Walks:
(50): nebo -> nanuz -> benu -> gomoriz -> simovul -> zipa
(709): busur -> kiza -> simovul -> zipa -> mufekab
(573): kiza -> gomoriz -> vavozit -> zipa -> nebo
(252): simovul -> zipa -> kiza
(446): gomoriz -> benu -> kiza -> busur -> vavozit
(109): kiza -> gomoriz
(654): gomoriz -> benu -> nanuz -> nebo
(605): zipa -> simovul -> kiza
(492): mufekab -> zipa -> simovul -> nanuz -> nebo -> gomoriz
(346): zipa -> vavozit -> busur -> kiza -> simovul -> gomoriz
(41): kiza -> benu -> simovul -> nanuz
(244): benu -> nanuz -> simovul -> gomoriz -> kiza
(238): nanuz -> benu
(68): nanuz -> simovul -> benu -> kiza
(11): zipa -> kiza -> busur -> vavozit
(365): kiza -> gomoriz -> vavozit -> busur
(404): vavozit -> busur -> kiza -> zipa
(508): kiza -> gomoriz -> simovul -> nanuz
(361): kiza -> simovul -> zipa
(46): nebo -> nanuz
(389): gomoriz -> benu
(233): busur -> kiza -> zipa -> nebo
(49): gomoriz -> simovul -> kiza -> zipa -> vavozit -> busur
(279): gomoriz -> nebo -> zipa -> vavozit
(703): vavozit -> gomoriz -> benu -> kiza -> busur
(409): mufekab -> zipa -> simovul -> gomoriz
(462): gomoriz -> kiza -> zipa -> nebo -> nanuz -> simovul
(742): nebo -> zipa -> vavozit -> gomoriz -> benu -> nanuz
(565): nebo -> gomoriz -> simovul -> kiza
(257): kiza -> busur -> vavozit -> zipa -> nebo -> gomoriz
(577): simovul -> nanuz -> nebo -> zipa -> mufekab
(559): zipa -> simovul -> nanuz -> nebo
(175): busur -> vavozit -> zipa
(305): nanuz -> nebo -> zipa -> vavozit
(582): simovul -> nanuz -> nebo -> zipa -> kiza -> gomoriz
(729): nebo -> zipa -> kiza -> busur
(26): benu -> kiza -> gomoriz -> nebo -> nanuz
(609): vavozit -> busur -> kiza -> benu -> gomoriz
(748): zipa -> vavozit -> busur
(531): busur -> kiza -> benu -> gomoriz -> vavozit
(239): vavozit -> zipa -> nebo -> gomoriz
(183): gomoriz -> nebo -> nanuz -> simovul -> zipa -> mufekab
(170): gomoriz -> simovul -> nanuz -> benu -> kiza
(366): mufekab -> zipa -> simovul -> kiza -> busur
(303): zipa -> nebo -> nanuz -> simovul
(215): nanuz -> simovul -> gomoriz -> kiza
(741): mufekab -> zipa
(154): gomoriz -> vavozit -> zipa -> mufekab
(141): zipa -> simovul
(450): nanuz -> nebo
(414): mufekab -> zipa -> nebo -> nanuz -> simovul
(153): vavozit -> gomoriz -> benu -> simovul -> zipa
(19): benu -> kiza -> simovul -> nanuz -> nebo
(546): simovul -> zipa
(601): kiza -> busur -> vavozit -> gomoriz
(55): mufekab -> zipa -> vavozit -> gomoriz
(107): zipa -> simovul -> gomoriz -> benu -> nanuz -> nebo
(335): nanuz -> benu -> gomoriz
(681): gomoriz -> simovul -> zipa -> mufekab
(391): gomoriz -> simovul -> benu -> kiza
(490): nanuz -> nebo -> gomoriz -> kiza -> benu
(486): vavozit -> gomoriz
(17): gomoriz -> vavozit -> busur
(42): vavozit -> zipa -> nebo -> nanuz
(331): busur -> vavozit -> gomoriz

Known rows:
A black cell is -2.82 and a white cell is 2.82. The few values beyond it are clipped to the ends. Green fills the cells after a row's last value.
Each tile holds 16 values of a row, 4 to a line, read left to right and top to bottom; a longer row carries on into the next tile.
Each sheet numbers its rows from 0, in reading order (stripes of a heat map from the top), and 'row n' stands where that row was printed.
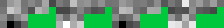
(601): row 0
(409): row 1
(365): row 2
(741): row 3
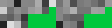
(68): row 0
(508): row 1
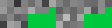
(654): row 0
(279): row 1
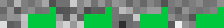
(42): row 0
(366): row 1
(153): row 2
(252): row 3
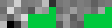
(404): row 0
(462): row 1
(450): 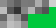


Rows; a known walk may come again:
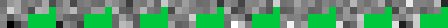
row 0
(601)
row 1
(508)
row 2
(490)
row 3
(154)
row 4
(577)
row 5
(605)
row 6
(42)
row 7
(748)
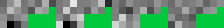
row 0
(257)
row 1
(175)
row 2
(742)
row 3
(361)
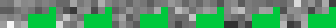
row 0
(141)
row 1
(729)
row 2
(462)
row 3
(153)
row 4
(446)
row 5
(11)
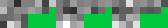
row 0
(335)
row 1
(303)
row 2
(55)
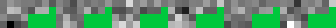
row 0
(365)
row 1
(183)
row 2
(366)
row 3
(46)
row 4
(109)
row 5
(582)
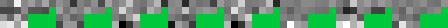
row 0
(741)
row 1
(654)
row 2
(331)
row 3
(391)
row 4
(404)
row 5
(546)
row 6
(414)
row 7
(252)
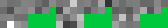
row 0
(107)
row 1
(346)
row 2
(279)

